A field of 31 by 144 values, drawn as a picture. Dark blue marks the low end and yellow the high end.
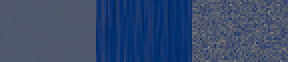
The table splits into one row of 3 panels. Panel 1,1: low, flat. Panel 1,2: very low, streaked downward, faint in contrast. Panel 1,3: low, fine-grained.
